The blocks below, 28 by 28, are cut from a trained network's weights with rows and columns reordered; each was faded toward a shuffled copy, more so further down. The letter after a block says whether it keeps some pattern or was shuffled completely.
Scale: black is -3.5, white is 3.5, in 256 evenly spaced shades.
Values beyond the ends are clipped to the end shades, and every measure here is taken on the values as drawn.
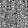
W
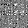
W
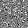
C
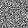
W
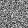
C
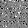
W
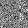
W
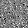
C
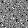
C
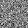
W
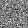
C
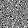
C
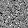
C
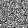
C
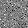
C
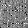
W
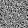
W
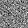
C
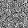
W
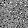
C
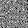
W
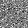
C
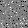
C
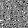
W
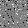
W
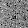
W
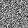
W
